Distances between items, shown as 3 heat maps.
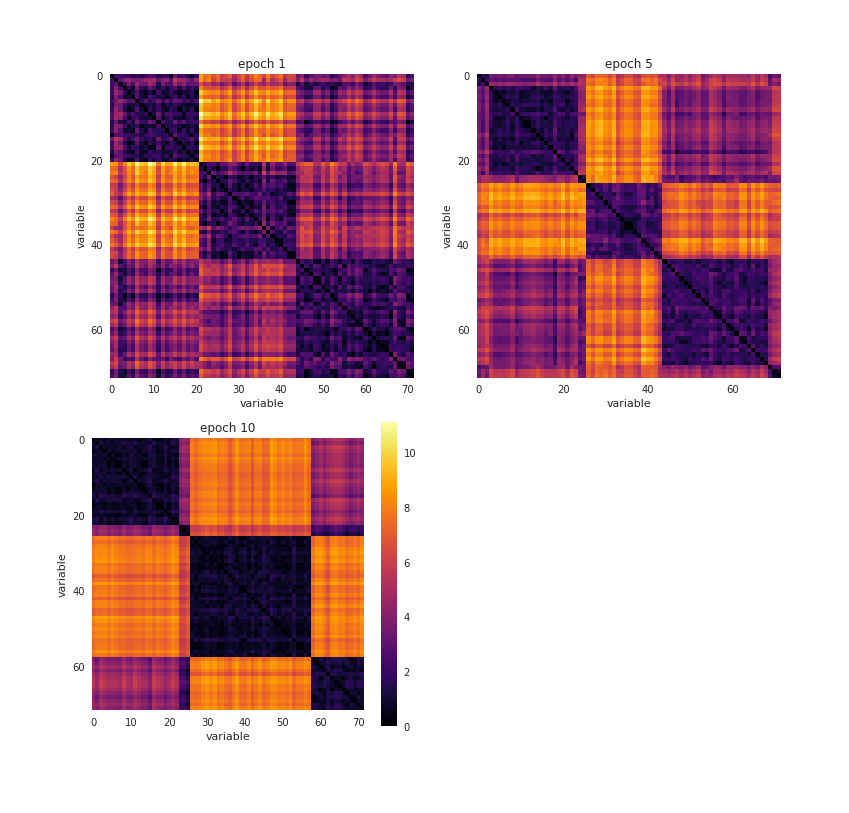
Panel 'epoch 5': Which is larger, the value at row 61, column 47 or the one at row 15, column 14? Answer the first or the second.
the first
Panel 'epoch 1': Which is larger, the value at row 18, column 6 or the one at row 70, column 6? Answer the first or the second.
the second
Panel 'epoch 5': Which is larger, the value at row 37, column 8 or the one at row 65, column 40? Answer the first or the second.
the second
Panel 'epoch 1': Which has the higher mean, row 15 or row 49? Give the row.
15
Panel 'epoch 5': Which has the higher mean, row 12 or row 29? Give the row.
29
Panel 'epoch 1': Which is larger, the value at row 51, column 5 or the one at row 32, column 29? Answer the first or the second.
the first
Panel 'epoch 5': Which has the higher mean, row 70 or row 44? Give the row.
70
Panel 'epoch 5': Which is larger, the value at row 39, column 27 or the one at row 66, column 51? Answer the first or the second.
the first
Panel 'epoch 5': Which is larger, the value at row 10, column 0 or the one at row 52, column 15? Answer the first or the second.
the second
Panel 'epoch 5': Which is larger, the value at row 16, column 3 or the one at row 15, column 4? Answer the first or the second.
the first
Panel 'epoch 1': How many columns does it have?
72
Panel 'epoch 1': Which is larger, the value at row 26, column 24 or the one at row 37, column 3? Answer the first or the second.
the second
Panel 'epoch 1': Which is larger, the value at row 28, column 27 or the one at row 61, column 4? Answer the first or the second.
the second
